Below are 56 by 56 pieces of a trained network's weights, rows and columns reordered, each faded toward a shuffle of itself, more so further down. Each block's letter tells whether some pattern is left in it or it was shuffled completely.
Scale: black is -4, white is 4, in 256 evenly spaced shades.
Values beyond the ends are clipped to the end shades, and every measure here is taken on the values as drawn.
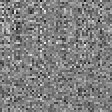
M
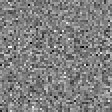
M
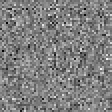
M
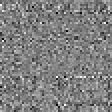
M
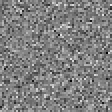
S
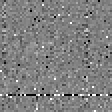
M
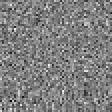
M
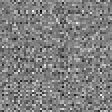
M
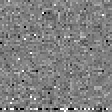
M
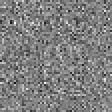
M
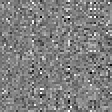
M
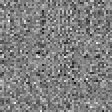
M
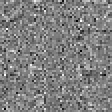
M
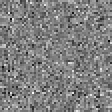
M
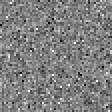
S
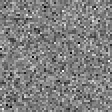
S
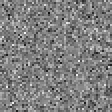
S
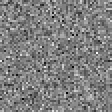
S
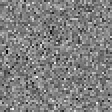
S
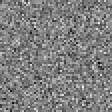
S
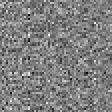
M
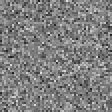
S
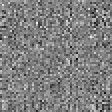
M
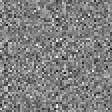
M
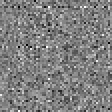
M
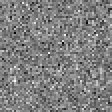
S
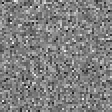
S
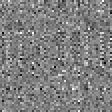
M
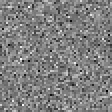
S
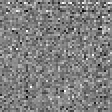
M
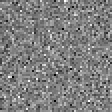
S
